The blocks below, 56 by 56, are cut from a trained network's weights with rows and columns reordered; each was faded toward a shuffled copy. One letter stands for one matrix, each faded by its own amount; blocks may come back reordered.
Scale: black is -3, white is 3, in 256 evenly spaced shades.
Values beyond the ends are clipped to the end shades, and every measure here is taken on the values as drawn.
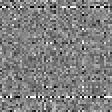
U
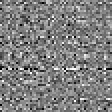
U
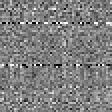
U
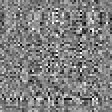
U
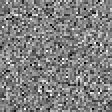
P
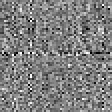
U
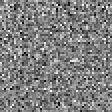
P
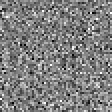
P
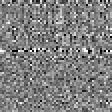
U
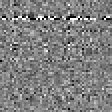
U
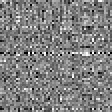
U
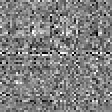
U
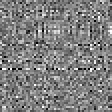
U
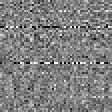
U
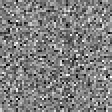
P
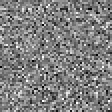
P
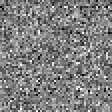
P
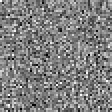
P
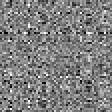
U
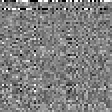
U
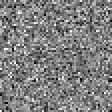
P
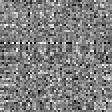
U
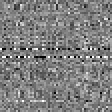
U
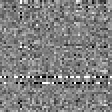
U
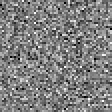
P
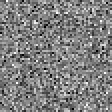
P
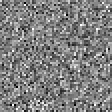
P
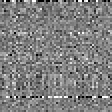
U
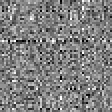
U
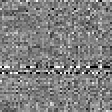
U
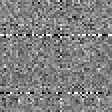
U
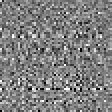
U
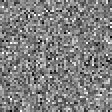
P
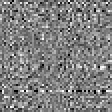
U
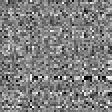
U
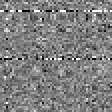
U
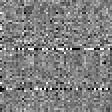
U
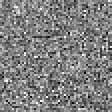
P
